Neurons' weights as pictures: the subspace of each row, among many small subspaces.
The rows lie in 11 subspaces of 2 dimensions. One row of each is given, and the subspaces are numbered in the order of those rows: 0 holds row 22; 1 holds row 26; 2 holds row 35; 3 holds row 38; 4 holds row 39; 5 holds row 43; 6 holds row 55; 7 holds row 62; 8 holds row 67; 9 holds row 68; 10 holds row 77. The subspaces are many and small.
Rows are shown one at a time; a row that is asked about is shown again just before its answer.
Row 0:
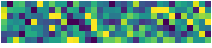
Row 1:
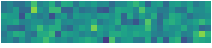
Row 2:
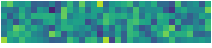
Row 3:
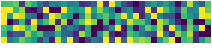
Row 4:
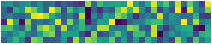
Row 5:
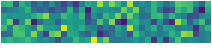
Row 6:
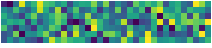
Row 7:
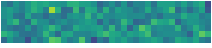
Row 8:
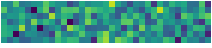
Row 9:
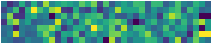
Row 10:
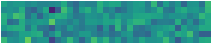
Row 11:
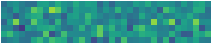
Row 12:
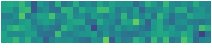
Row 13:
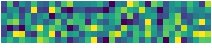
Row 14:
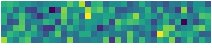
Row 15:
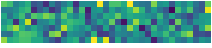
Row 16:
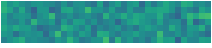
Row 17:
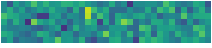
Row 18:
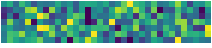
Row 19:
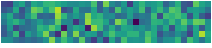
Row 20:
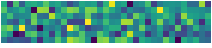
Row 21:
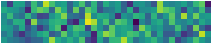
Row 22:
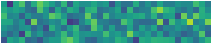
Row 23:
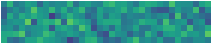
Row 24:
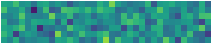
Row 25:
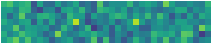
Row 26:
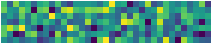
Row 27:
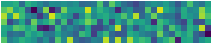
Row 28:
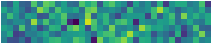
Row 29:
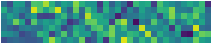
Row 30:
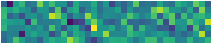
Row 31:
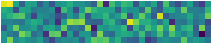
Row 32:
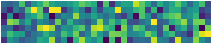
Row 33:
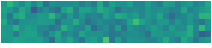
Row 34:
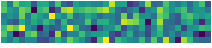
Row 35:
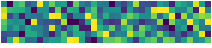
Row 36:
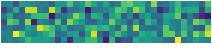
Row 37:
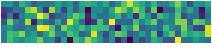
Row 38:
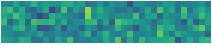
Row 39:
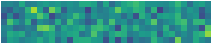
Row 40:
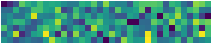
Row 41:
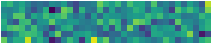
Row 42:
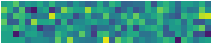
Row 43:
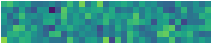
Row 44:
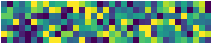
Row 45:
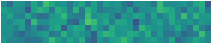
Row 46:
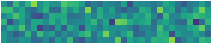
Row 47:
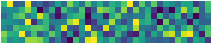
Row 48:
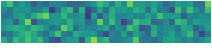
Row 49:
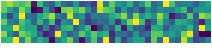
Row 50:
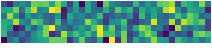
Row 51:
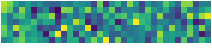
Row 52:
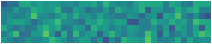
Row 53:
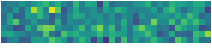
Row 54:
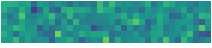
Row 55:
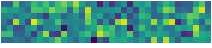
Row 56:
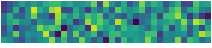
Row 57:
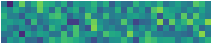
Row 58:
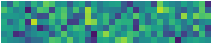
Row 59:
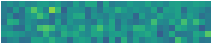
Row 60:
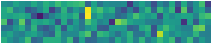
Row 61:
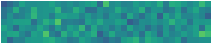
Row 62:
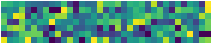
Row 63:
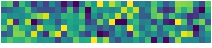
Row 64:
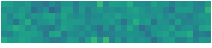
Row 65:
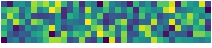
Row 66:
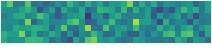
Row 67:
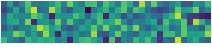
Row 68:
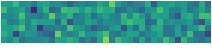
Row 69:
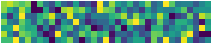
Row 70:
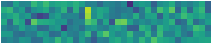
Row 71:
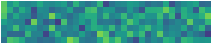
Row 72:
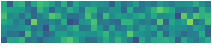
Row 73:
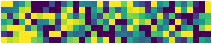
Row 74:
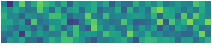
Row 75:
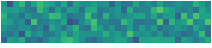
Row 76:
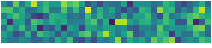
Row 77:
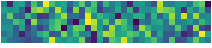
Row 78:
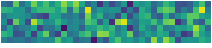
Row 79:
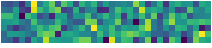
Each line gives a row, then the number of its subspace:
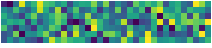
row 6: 0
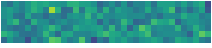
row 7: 7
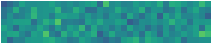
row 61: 2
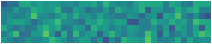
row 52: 0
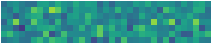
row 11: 6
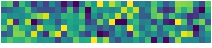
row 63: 6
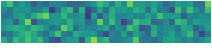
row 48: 7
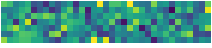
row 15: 3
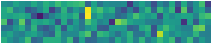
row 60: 5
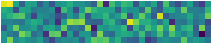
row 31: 2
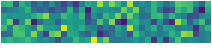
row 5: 6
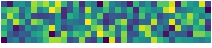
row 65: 5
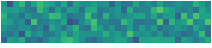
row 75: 0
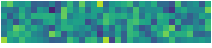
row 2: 5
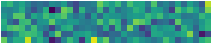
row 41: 7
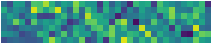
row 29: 4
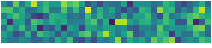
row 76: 6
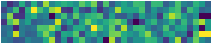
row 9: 10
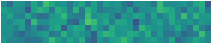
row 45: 10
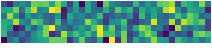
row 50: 5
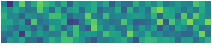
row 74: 0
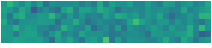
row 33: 10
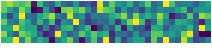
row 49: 9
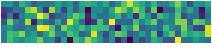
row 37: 4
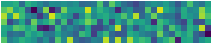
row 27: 4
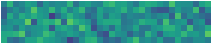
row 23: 2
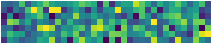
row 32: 4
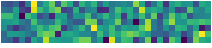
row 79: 1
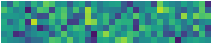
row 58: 10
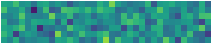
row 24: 9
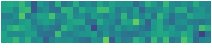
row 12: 1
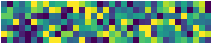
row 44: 7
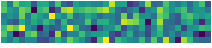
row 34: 1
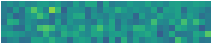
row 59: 3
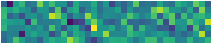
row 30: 2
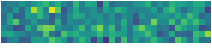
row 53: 3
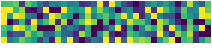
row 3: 4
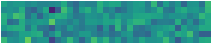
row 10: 7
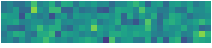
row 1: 1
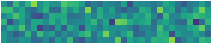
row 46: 6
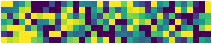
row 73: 3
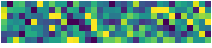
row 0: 2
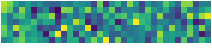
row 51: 8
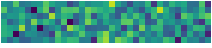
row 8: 9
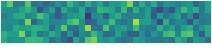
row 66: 8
